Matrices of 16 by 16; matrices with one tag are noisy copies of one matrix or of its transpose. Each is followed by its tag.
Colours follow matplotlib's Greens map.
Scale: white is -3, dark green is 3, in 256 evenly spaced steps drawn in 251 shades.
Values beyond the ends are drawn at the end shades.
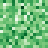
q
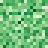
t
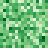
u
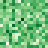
t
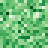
t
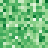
u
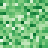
q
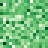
q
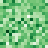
t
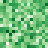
t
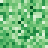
t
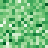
t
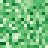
t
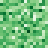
t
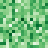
t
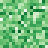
t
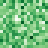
q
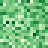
q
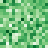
t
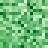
t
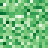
q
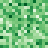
u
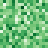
q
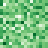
q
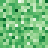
u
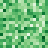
u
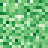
q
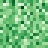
q
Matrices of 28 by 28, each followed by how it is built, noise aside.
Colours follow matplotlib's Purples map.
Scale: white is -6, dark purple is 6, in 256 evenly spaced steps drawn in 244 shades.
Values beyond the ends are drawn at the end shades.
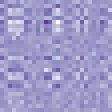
low rank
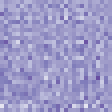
low rank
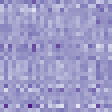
low rank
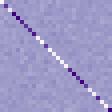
diagonal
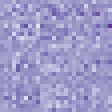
low rank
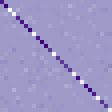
diagonal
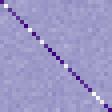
diagonal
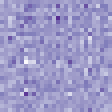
low rank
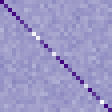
diagonal
